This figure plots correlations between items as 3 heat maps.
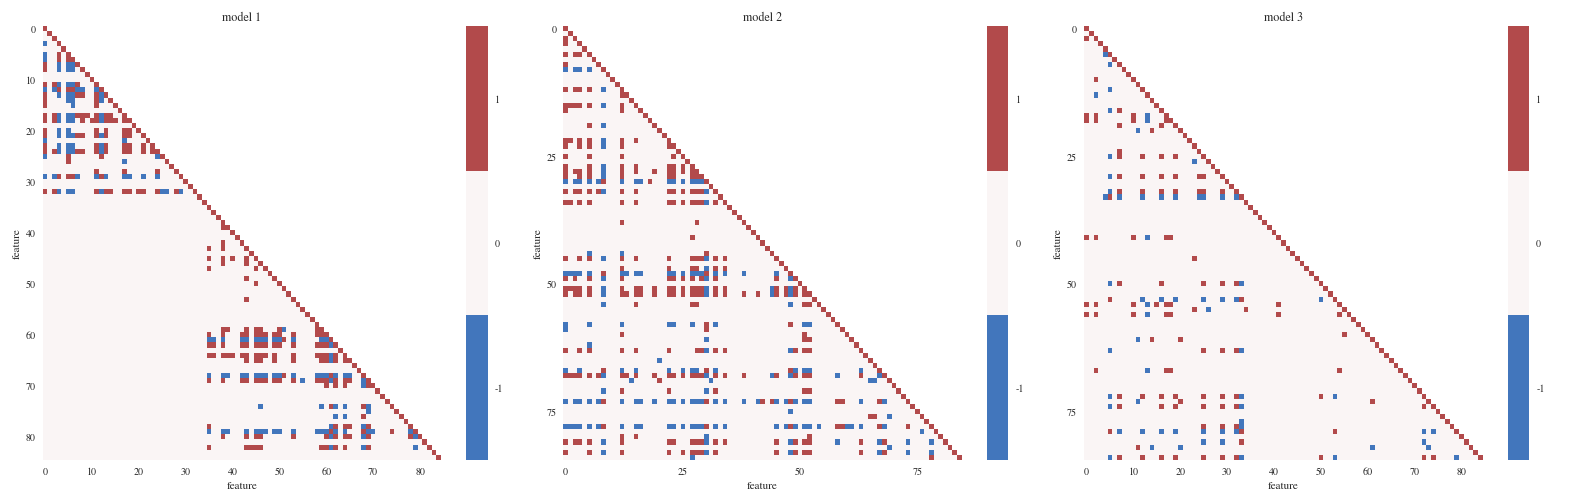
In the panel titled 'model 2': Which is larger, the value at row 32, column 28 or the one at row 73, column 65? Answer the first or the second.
the first
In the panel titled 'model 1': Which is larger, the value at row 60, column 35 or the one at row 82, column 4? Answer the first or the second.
the first
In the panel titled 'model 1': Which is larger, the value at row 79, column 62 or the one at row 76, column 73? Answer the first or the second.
the second
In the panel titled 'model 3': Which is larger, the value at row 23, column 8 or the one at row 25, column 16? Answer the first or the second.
the second
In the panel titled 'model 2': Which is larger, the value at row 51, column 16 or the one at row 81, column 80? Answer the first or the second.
the first
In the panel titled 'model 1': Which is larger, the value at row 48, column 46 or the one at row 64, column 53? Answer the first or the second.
the second
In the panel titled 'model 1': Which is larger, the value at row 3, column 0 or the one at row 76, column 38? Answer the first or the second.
the second
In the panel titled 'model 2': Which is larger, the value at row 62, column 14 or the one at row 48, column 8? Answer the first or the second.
the second
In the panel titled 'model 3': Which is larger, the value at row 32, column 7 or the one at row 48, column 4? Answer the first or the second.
the first
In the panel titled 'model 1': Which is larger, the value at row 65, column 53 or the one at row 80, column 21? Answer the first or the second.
the first
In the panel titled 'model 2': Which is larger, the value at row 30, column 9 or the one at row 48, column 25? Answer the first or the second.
the first
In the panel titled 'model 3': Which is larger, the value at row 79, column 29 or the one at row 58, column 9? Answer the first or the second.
the second
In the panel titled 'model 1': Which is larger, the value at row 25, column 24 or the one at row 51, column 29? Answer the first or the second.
the second
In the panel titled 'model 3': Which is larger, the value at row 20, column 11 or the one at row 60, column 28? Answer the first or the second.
the second
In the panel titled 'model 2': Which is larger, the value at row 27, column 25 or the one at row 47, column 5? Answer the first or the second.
the first
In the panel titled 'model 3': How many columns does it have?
85
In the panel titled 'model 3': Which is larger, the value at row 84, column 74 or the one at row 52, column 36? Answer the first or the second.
the first
